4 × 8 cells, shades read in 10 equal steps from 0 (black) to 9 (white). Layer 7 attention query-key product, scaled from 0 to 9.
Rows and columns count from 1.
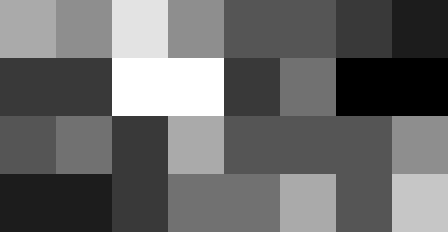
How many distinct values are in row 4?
6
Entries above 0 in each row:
8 6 8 8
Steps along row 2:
same up same down up down same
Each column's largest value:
6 5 9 9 4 6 3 7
